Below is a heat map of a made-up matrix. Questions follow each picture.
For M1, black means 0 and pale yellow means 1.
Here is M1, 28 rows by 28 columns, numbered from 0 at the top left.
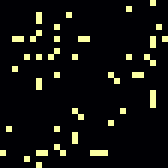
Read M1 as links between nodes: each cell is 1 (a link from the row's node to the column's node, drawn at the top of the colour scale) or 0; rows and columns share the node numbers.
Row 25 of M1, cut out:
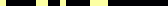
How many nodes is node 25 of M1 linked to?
7
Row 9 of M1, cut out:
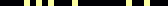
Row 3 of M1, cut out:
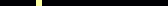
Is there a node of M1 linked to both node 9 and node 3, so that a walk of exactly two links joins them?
yes
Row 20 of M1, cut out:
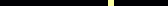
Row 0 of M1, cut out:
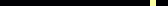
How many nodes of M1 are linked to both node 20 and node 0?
0
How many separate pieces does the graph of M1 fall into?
1
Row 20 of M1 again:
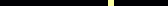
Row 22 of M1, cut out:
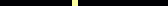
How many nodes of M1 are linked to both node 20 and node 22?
0
